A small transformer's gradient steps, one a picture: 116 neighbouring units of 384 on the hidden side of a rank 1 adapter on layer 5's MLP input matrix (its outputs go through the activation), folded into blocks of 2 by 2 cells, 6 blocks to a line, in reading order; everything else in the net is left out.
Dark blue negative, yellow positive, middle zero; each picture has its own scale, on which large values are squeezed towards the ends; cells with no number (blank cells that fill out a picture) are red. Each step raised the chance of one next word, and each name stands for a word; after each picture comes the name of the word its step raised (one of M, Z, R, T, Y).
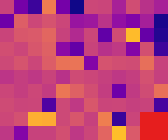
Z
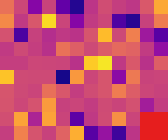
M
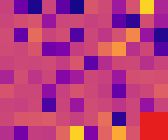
Z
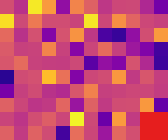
M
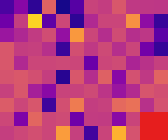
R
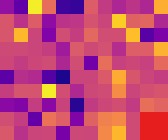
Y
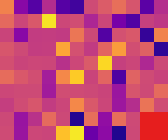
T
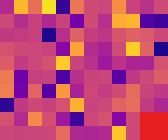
R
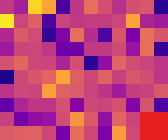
M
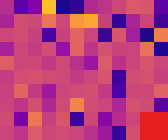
T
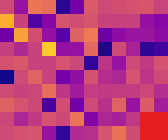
M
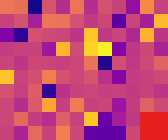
Y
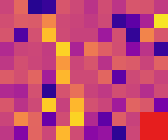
Y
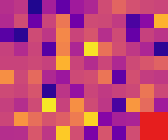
Y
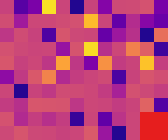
T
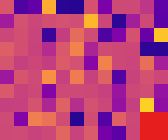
T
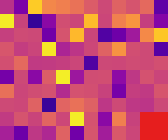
M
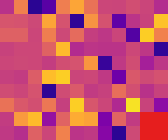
Y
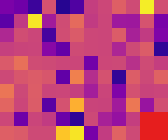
R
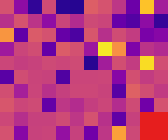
Z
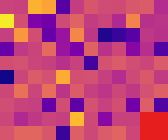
M
